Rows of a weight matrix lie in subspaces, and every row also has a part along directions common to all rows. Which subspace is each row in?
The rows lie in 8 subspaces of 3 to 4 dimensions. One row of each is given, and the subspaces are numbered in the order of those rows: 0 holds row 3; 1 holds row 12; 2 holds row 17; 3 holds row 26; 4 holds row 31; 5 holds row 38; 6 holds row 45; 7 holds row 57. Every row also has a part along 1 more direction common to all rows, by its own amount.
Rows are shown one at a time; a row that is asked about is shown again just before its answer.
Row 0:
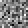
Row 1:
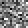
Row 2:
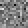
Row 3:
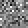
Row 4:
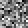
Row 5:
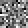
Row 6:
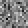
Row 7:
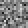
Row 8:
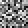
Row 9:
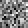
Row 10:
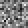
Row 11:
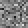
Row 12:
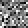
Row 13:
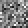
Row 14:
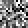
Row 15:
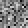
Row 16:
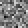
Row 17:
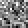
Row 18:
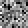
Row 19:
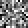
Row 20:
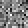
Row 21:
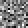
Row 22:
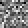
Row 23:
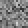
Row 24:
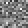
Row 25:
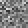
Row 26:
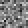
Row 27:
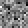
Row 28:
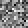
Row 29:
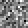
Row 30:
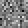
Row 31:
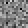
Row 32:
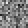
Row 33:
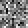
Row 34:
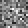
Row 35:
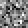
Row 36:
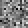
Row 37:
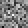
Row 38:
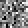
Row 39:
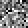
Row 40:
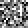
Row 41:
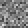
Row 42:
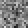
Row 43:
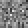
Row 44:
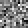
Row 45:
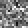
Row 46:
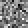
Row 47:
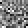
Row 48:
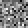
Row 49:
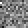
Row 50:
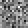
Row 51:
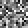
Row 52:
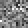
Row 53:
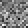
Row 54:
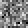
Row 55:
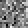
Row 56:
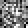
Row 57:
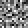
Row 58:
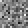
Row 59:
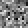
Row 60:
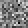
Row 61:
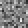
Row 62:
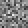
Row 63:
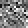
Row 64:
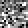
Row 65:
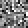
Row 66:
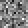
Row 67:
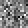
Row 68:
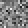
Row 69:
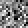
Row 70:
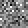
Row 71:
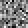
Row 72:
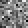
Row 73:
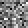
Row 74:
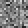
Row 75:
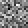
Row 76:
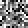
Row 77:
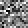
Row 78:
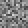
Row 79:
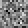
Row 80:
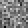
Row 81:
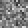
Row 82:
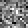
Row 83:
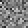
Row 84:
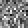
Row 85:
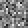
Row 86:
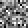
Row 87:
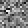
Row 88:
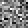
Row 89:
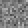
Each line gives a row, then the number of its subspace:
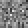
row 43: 5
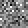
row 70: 0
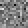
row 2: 3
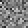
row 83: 1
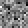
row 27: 0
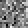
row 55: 5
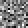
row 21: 1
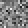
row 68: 2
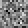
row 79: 6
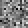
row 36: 6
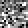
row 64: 3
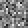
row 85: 4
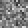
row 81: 6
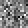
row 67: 0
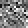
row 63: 6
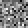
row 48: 5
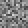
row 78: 7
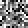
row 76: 4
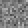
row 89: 5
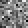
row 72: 3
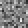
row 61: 7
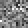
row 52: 6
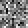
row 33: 4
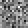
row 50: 0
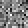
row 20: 5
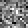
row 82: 2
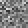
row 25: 1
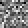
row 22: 1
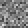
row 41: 1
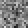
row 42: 2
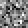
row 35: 6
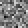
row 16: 7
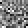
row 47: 1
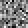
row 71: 4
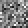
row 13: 5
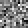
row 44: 6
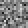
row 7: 3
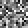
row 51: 6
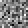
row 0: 7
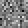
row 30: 0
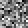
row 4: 3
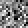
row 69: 0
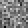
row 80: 2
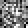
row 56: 2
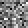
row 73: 2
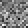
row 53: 1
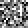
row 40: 3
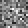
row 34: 2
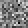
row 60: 5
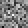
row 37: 7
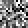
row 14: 6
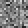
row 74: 6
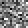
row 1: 2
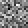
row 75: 7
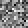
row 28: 3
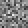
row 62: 7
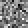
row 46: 4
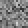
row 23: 6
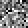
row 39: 3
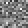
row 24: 4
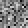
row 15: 5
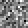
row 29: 0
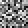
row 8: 7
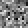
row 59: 0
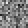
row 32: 4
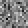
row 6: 0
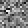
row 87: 1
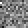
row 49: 1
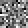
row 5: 4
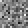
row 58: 7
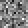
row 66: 4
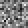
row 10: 3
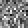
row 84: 5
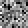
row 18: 0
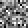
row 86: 2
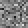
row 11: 3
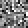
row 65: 7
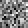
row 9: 5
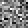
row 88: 2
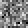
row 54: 6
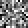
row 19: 4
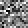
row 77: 1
